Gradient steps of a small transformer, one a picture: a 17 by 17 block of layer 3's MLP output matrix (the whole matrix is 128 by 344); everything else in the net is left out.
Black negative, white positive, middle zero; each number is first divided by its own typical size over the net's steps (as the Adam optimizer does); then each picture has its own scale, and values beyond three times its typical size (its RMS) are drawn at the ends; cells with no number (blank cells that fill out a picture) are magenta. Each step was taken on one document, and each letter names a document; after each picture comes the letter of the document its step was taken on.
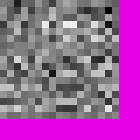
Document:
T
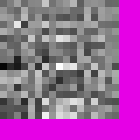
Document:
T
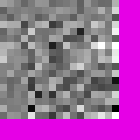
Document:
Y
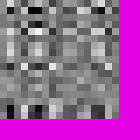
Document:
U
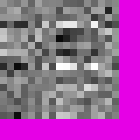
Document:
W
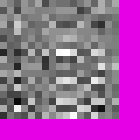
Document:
T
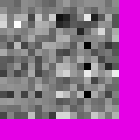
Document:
W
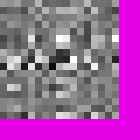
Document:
W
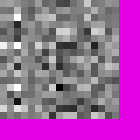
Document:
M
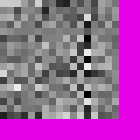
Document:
T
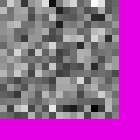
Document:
M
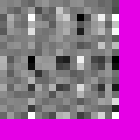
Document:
Y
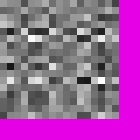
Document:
U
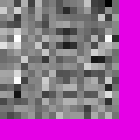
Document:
M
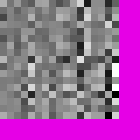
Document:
Y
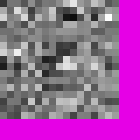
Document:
T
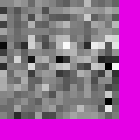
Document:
W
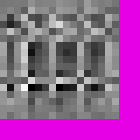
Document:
U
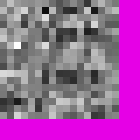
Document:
M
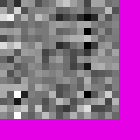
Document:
M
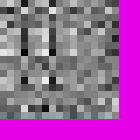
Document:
U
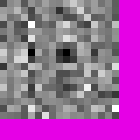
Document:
W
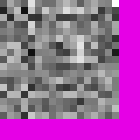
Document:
W
